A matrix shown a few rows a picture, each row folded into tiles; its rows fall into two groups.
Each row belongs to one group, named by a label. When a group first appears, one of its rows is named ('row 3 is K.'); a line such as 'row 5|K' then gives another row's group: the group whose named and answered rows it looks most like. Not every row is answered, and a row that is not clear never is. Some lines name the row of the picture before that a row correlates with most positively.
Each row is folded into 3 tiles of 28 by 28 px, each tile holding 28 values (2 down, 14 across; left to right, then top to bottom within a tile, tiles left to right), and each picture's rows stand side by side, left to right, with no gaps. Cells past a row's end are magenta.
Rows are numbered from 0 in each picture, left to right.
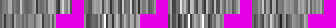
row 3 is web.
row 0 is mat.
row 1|web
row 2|web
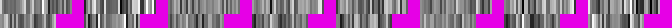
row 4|mat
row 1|mat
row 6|web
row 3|web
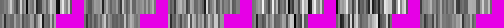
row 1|web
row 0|mat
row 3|mat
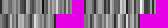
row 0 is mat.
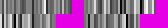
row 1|mat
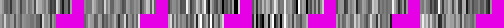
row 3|web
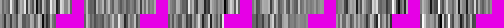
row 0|mat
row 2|mat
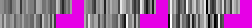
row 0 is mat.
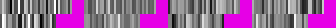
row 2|mat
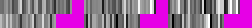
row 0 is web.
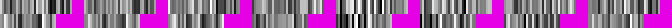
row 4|web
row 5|web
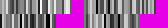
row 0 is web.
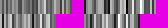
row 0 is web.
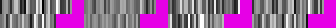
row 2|web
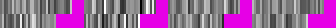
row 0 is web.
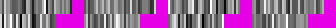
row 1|web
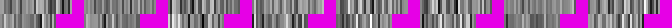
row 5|web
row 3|web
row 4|web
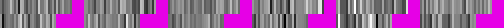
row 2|mat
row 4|web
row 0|web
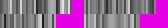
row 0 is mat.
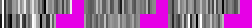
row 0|web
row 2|web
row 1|web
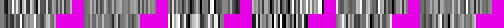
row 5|web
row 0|web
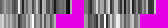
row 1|web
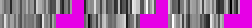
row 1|mat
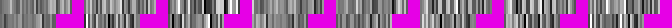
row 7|web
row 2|mat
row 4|mat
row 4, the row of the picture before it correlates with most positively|1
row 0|mat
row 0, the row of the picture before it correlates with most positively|1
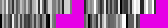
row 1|mat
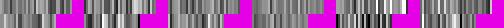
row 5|web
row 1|mat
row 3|web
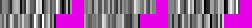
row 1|mat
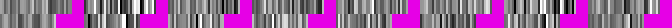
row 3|web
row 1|mat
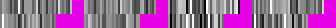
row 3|web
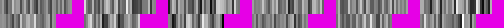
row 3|mat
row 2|mat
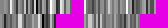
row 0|mat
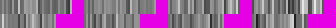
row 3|mat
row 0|web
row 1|web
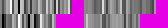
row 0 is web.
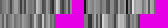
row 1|mat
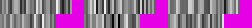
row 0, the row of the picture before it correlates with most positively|0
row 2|mat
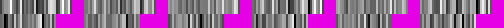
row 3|mat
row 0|mat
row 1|mat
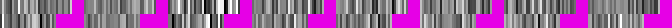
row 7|web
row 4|mat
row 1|mat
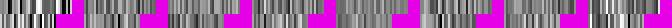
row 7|web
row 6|web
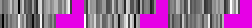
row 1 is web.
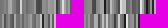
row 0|mat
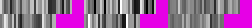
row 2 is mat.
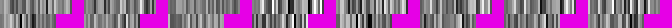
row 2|web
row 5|mat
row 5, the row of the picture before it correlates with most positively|2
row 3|mat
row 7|mat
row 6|mat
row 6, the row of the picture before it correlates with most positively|2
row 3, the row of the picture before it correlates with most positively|2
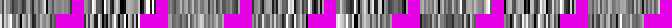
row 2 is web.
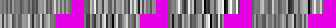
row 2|mat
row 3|mat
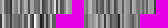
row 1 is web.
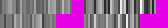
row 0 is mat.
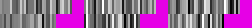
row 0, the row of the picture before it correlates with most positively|0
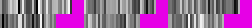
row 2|web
